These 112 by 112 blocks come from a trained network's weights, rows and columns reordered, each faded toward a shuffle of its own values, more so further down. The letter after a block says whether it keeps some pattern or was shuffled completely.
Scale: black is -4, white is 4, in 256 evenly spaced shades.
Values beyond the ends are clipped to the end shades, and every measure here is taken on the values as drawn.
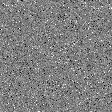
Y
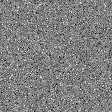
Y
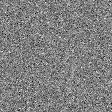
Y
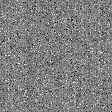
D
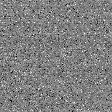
D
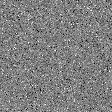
Y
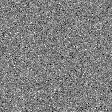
D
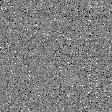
D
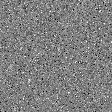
Y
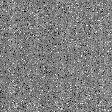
D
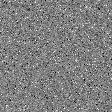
Y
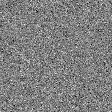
D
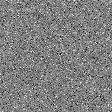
Y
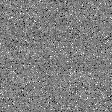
D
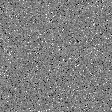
Y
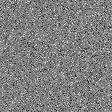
Y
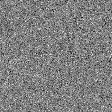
D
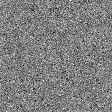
D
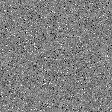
Y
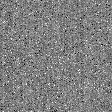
D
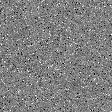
Y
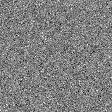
Y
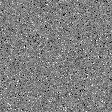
Y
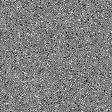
Y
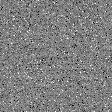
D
